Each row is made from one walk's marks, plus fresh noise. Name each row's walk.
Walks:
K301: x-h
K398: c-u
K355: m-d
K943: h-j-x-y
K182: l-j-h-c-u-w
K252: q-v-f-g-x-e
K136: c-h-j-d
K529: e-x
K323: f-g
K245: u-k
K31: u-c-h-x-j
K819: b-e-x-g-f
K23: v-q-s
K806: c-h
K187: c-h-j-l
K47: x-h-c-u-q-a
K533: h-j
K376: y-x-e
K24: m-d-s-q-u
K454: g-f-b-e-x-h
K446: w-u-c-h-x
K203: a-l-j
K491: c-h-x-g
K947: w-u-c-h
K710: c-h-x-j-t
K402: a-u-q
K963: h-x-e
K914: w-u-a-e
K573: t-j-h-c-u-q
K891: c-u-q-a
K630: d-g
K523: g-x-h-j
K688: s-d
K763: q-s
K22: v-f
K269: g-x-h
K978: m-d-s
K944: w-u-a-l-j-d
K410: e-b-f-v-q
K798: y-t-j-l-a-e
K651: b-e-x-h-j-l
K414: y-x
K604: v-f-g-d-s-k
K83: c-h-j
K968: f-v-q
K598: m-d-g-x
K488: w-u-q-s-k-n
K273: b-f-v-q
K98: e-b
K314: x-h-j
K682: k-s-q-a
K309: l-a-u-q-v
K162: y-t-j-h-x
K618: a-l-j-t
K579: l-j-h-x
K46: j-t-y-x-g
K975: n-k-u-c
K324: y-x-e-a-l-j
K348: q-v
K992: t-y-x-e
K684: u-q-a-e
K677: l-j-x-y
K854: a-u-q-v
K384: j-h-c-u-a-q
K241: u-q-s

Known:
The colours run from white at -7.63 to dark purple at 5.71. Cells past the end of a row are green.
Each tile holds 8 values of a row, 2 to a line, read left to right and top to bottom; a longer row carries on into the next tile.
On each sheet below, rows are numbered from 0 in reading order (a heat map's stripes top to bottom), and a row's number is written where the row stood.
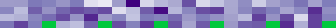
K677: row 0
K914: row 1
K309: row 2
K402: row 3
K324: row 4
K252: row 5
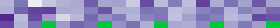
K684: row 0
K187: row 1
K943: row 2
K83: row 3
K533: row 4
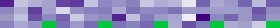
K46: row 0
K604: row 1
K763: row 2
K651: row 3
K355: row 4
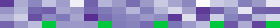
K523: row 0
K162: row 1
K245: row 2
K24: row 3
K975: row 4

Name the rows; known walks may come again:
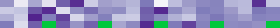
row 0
K573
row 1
K604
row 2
K182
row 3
K677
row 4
K943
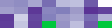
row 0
K252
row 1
K947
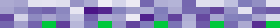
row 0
K241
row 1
K47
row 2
K651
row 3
K684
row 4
K975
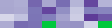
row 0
K187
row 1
K314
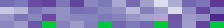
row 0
K22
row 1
K323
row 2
K245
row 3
K968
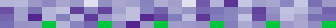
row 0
K529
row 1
K798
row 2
K579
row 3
K162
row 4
K46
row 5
K83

